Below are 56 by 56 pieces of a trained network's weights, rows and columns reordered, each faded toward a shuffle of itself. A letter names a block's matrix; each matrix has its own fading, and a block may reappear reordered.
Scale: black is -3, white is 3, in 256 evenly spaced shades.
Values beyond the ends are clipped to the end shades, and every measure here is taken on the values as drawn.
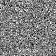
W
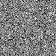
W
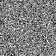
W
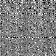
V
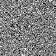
W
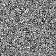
W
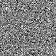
W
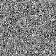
W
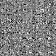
V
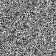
W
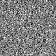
W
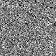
W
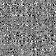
V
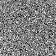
W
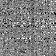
V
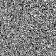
W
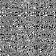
V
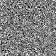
W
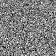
W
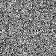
W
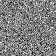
W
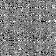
V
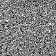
W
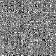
V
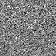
W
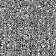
V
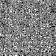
V
